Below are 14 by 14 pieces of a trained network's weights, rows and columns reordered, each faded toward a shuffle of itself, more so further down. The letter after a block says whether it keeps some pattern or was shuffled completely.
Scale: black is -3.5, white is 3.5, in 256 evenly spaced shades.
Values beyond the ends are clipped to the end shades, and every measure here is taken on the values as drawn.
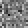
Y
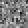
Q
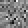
Y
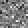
Q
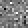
Q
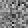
Y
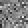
Q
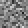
Q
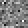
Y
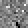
Q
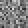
Q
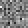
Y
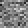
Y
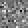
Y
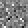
Q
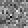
Q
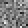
Q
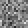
Y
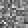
Q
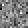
Q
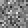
Q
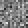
Q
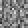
Y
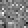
Q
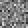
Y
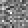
Y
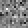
Q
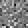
Y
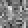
Y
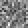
Q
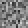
Y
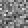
Q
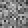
Q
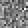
Q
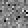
Q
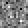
Q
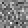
Q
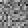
Y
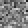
Q
